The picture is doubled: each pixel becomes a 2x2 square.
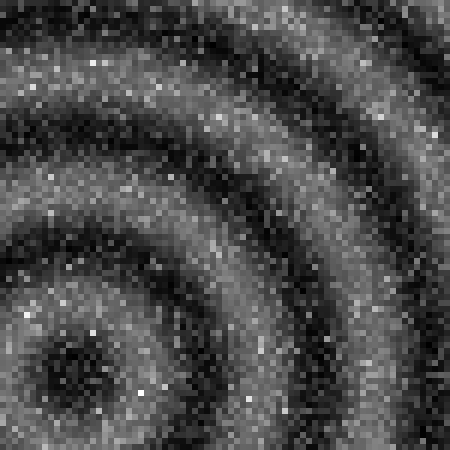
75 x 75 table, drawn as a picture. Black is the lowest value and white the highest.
Rings: centred on the bottom left. Ninth with the highest average: bottom left. Slope: none. Average level on the scale: 30%. Mirror symmetry: none. Seam: none.
